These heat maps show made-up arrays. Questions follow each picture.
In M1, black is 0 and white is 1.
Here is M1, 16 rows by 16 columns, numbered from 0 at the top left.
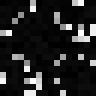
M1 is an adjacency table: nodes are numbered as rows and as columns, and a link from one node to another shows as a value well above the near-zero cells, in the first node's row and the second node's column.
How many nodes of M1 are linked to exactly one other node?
3
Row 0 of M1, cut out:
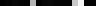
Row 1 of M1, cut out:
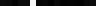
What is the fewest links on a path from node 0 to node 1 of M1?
2
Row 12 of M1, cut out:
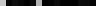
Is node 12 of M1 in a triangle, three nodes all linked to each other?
no
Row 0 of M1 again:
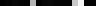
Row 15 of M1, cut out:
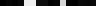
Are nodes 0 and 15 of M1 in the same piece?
yes
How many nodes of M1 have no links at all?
2
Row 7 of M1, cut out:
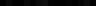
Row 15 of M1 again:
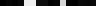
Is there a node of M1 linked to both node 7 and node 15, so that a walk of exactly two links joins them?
no
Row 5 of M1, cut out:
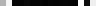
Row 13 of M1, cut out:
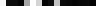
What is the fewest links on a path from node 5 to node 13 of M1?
1
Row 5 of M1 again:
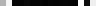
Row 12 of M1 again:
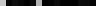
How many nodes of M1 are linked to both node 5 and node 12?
1
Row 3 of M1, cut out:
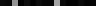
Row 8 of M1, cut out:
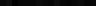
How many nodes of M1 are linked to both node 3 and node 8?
0
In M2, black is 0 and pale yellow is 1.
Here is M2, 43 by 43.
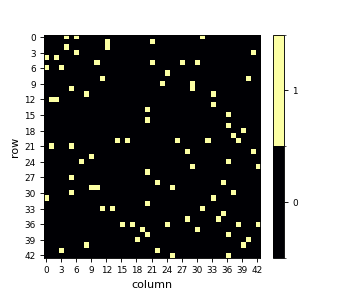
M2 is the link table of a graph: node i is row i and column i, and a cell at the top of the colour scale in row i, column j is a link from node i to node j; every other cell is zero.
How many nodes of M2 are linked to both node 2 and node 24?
0
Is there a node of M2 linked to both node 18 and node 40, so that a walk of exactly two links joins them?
yes
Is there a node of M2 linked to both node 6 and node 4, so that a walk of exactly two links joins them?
yes
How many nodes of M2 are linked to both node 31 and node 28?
0
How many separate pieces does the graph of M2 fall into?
1
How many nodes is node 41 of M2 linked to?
2
